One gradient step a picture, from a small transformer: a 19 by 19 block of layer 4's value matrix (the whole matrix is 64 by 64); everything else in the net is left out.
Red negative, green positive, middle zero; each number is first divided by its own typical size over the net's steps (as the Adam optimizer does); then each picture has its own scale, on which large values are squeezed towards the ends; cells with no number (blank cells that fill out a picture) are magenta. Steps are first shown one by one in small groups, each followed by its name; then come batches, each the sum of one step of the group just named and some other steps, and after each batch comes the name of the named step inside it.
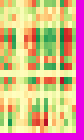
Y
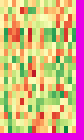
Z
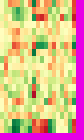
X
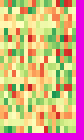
Z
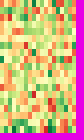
X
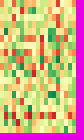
Z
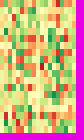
Z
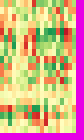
Y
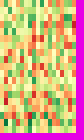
X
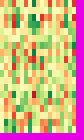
X
